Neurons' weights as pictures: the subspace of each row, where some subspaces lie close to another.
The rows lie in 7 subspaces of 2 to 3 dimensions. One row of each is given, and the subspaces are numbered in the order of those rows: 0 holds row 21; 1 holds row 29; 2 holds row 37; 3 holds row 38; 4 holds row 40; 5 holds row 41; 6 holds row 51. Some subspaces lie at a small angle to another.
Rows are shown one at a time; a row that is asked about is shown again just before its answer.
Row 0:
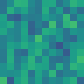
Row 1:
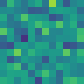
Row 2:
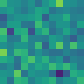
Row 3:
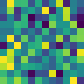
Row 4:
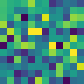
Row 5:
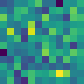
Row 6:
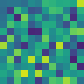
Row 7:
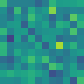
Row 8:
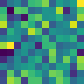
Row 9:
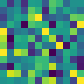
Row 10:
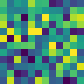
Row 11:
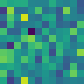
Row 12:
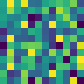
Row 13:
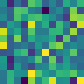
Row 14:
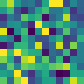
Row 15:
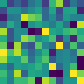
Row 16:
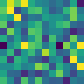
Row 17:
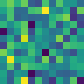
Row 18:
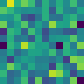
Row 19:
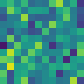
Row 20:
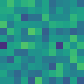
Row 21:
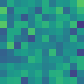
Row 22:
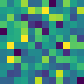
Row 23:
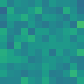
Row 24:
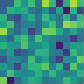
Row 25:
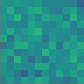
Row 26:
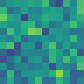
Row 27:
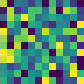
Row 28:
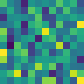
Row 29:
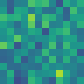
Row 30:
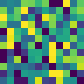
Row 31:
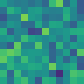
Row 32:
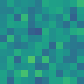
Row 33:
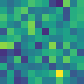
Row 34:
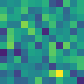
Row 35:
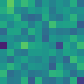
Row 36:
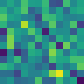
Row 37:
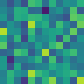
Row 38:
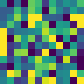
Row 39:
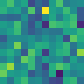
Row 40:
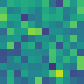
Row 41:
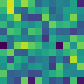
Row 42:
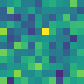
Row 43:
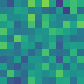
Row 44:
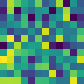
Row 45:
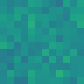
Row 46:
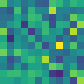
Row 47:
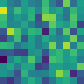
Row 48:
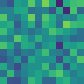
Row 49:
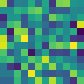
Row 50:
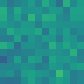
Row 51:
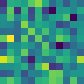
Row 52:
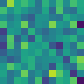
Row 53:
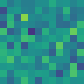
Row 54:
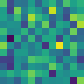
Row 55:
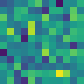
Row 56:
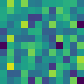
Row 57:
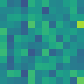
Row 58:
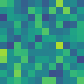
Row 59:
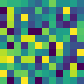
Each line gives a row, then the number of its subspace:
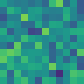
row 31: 4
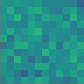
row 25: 0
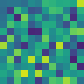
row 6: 0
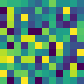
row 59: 0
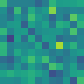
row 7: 6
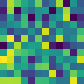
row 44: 6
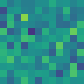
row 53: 0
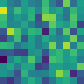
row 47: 6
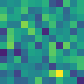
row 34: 3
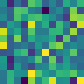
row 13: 2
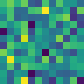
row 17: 2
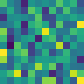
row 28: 1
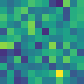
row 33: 3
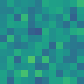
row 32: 0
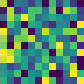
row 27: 5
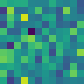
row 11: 0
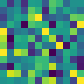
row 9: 3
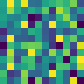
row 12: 4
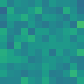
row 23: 0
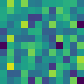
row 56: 4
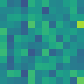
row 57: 1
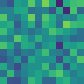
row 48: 1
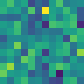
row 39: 6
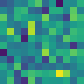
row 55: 2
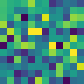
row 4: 5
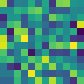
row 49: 2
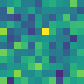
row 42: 1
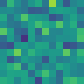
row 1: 2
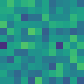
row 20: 5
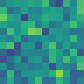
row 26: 4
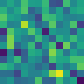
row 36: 3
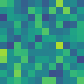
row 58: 1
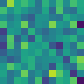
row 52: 5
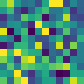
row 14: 2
